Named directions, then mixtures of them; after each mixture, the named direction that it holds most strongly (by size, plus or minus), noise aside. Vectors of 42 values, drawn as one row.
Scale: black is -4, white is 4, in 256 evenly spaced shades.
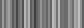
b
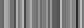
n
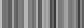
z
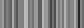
z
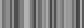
z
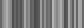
b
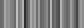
n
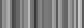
b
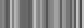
n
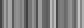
z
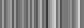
z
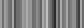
z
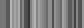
b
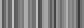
z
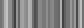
n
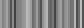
z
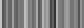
z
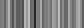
b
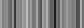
z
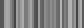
n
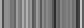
n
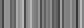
n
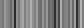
n
